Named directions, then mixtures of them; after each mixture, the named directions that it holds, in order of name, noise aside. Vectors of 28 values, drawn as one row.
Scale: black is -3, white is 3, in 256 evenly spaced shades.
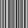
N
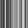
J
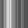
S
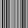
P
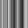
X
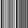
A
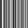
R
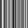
R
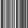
A, P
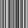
N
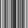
A, J, X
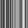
J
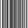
A, R, X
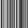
A, J, X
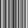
A, N, R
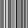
A, N
